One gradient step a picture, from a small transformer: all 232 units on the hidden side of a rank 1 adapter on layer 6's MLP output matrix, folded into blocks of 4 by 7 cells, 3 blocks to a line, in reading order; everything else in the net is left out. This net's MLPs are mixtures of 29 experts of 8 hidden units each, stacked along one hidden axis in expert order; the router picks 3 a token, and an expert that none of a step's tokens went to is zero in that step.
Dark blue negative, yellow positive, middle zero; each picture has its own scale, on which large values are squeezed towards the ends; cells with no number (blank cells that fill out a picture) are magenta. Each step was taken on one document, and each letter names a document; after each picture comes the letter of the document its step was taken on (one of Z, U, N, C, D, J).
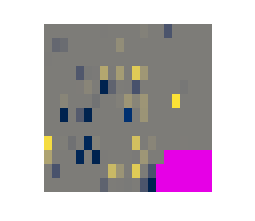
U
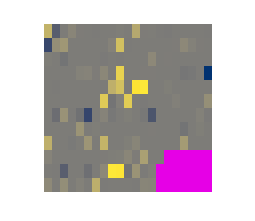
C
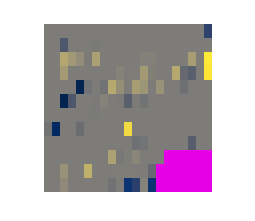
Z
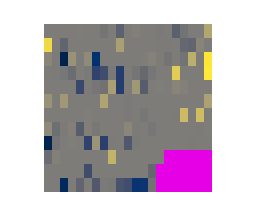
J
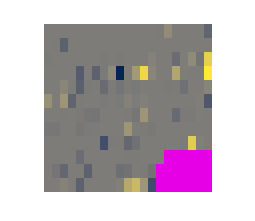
Z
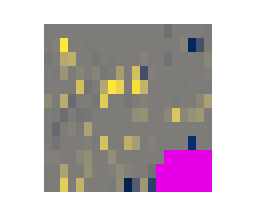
Z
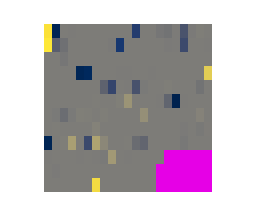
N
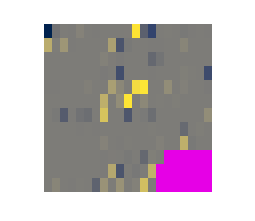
C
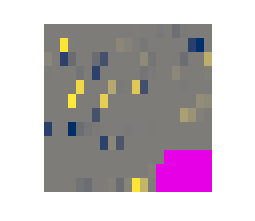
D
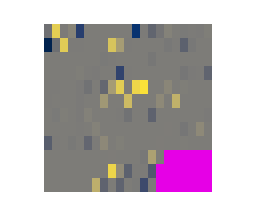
C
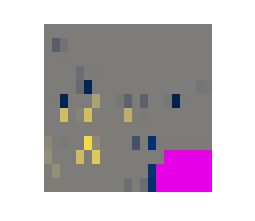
U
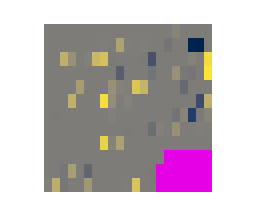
D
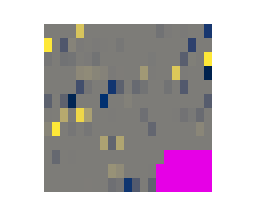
J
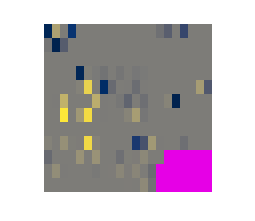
U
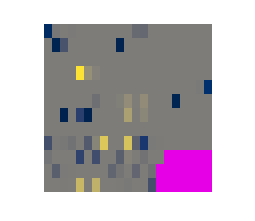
U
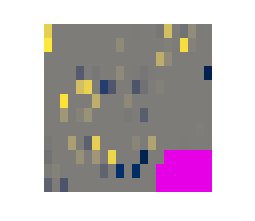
N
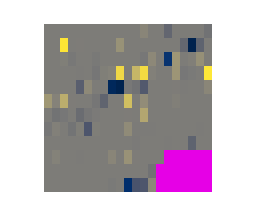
Z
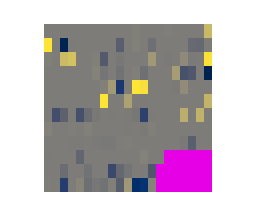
J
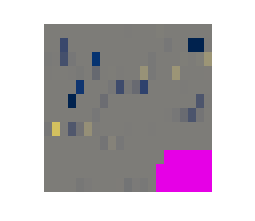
D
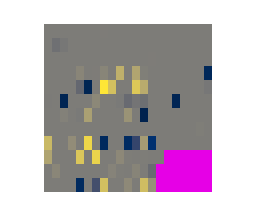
U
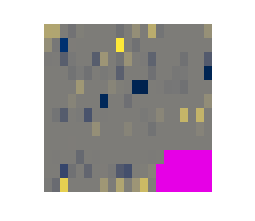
J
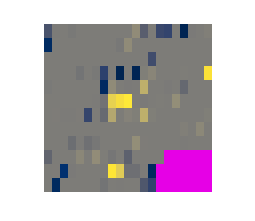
C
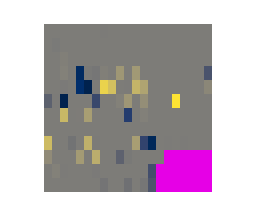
U
